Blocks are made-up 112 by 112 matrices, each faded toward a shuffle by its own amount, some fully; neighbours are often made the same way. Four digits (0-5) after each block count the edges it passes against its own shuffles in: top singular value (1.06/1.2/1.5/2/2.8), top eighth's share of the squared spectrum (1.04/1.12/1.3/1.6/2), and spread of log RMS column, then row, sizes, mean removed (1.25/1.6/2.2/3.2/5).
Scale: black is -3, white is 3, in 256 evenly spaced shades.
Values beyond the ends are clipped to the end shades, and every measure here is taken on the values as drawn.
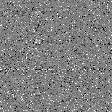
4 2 0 1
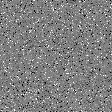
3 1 0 0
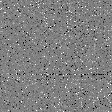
2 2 1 1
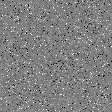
0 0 0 0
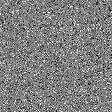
2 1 0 0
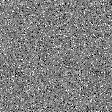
3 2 0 1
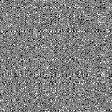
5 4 2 3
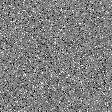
1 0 0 0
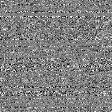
1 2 0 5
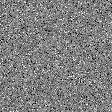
0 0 0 0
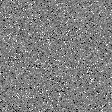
0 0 0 0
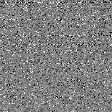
2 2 1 3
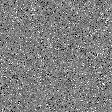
0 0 0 0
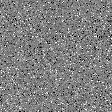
1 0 0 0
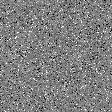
0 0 0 0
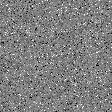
0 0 0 0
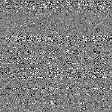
2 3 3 4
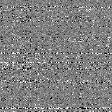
2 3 3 4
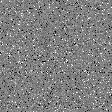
1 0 0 0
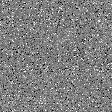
1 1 0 1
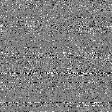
2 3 2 4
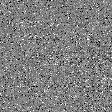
1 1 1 2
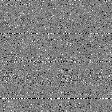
3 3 1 3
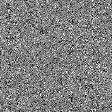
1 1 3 0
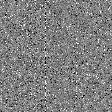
2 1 2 0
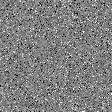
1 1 0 0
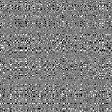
5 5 3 4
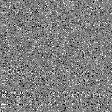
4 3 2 2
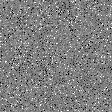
2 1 0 0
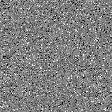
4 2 1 1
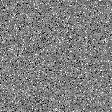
3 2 0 0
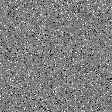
1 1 0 0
